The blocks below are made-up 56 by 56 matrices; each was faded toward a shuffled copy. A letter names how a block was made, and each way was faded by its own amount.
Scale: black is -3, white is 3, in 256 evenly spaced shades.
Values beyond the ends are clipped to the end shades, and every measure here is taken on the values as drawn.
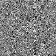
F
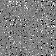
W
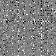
W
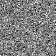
F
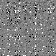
W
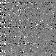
W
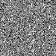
F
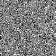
F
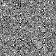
F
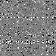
W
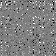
W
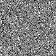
F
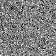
F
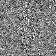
F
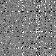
W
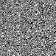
F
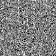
F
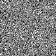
F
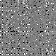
W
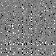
W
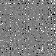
W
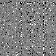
W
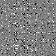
W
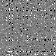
W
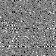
W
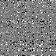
W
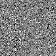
F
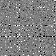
W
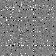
W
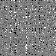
W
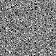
F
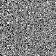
F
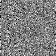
F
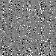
W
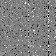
W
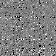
W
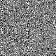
F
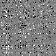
W
